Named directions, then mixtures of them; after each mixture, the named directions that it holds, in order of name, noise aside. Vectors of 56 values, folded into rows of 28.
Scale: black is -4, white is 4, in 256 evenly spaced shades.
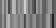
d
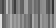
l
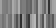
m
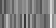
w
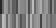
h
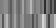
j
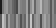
h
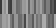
d, h, j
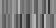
m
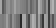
m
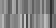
w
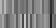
w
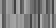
h, l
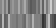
d, j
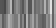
j, l, w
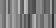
d, l, m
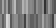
d, j, w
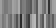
m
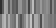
h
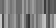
j, l, m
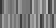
h, m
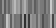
d, m, w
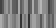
h, l, m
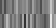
w
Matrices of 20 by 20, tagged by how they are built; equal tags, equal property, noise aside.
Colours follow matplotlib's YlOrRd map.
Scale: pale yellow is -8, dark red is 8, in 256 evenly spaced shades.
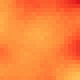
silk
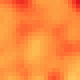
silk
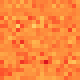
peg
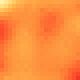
silk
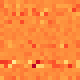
peg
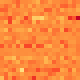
peg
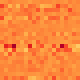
peg
